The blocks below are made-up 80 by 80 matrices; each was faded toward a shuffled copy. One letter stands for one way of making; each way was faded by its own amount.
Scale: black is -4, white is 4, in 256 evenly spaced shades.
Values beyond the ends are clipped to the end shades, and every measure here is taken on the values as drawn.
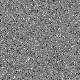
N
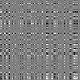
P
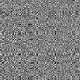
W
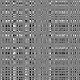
P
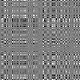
P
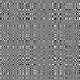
P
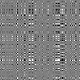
P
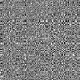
W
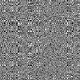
W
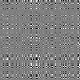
P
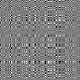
P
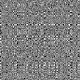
W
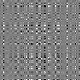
P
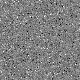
N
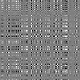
P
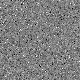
N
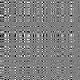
P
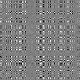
P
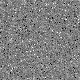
N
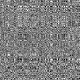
W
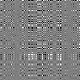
P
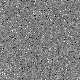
N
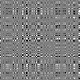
P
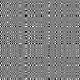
P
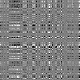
P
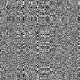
W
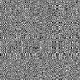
W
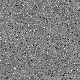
N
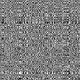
W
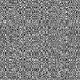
W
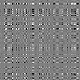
P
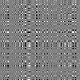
P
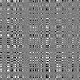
P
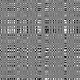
P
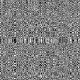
W
